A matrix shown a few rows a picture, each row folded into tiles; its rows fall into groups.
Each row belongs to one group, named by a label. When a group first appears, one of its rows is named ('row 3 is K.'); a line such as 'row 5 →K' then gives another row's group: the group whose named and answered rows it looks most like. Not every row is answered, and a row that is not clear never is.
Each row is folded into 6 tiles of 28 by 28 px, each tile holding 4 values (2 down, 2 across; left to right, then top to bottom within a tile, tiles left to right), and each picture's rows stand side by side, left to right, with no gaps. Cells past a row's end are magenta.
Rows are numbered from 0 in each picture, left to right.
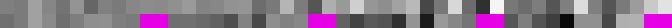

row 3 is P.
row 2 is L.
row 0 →P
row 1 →L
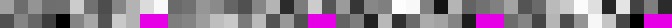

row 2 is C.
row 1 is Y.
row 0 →P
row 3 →C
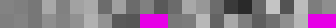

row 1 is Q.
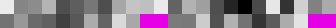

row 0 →P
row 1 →Q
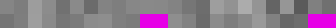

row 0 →P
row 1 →C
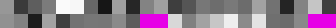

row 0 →C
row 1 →Y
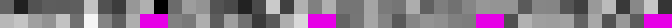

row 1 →Q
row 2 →P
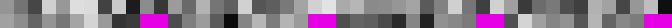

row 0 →C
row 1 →P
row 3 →Y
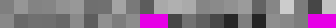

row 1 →L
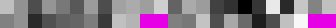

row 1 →Q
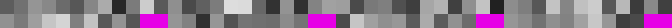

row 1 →C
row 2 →Y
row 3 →C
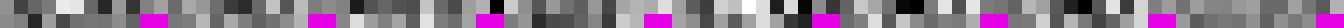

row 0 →C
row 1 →Q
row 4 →C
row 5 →Q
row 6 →Q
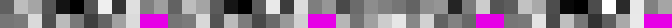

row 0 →Q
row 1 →Q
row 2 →Y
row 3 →Q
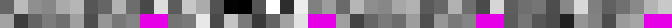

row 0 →L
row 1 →Q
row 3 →P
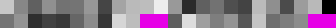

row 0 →P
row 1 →Y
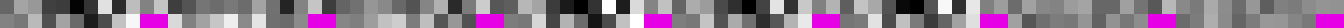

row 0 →Q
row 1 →Y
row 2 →Y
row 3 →Q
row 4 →Q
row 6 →L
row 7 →P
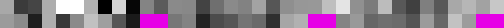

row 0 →C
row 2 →P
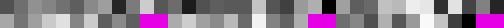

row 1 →Y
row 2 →C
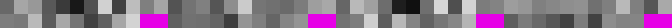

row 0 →Q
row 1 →P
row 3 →L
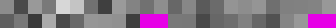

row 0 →C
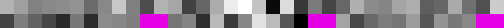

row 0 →L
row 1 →C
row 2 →L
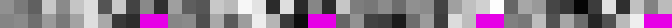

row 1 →C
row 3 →Q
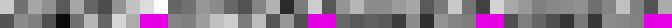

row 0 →P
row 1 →Y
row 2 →L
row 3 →L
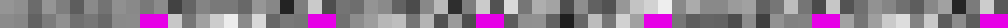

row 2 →Y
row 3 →P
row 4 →L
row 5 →Y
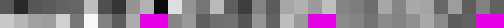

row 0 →Y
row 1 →P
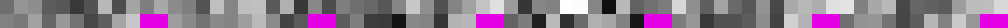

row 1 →C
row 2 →P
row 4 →P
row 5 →P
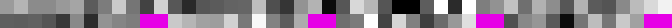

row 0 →L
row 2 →Q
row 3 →P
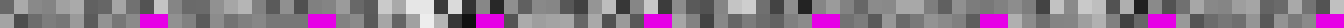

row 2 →C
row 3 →Y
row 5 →C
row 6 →C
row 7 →L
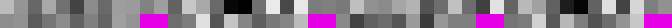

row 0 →P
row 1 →Q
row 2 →L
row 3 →Q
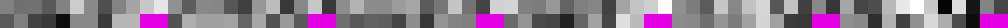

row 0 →P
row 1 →Y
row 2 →L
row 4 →C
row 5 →C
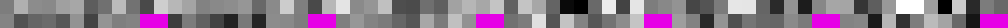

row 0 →L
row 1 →L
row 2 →P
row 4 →C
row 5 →C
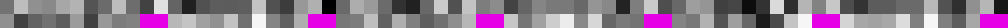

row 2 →Q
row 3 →Y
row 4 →Q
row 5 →Y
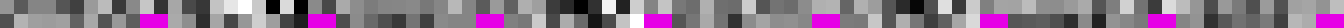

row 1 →C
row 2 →L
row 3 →Q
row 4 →P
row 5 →Q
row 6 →L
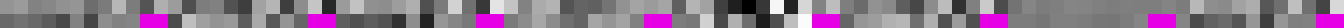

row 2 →L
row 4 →Q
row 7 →L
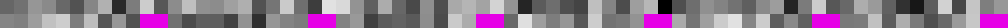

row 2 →P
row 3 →Y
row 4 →Y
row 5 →Q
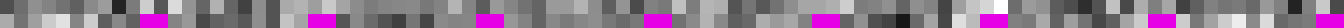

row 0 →Y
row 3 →C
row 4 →P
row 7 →Y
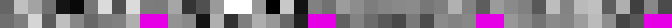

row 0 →Q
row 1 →C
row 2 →L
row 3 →C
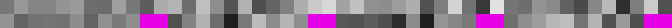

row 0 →L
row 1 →P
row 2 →L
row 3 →Y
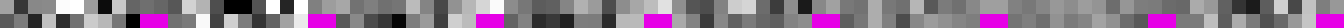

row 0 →C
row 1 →Q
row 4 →C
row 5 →P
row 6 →C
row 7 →Q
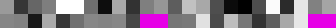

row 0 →C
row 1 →Q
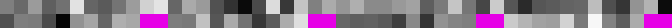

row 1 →Q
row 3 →Y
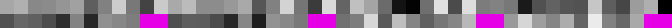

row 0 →L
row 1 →L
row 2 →Q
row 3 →Y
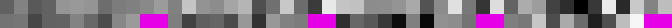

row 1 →L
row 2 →L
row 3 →Q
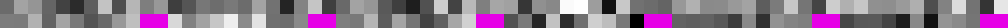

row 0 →Q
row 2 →Q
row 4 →L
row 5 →L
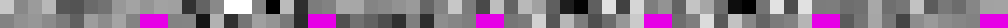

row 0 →P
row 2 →L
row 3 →Q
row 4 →Q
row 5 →P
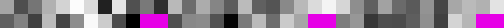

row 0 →C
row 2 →P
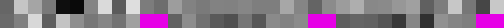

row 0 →Q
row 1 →L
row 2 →L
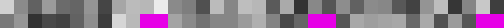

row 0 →P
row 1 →C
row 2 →Y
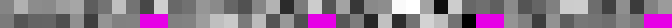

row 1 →Y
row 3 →C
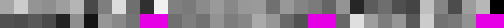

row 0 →L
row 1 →C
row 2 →Y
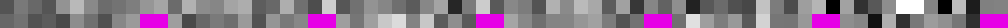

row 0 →P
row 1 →L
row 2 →Y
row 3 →C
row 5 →C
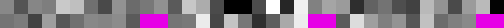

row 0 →C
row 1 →Q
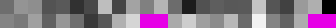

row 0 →Q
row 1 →Y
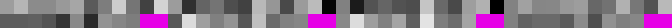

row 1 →Y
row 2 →Y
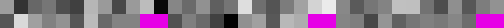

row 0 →Y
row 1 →P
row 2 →C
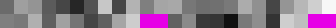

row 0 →Q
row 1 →P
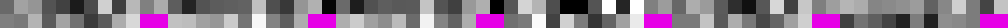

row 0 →Q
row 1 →Y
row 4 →Q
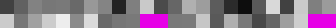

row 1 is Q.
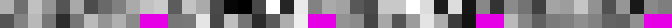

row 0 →P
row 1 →Q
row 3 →C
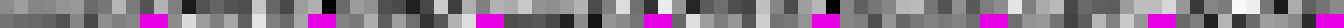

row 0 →L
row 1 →Y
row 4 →Y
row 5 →C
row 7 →C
